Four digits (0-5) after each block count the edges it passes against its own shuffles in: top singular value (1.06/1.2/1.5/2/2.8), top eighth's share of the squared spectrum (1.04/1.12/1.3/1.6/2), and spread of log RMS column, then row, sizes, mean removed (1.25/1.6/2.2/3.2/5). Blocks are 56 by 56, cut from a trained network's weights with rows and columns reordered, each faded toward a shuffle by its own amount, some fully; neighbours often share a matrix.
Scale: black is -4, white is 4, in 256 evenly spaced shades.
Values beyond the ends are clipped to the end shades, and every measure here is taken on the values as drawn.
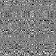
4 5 1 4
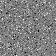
0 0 0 0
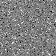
1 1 0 0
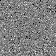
2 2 0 0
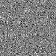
3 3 0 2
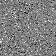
0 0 0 0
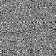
3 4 1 3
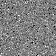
0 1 0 0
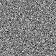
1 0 0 0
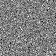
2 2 0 0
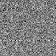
3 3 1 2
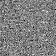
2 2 0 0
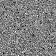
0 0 0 0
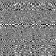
4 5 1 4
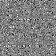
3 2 0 2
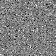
2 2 0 1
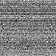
4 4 1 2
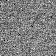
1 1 0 0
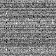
4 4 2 2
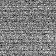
3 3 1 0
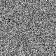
0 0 0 0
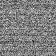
2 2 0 0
